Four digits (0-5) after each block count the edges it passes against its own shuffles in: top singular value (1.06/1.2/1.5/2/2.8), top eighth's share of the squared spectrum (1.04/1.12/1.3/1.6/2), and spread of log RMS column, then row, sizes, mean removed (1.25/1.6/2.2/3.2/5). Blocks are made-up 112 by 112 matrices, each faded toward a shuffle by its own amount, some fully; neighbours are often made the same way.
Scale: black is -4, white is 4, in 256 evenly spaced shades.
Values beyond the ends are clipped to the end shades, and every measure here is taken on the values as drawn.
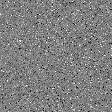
0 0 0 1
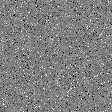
0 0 0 0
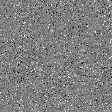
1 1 1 1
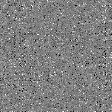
1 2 2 2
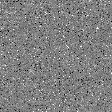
1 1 1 1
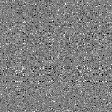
4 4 2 3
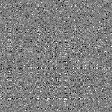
4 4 2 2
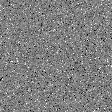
0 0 0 0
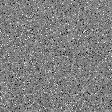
2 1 0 0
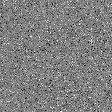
2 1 0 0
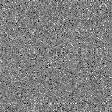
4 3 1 1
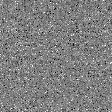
3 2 0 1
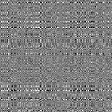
5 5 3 4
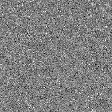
3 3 1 1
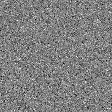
2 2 0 0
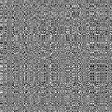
5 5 4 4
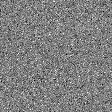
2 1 0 0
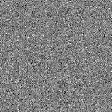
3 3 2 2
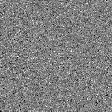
3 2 1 0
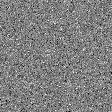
1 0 0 0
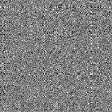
4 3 2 2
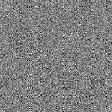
4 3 2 2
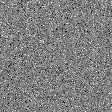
1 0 0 0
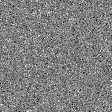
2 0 0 0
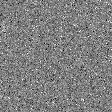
2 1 0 0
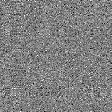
4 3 1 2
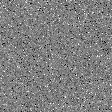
0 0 0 0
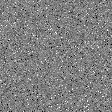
0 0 1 0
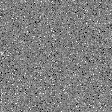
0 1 1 0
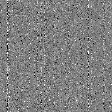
2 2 3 0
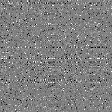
4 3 2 2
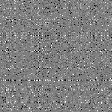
5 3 2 2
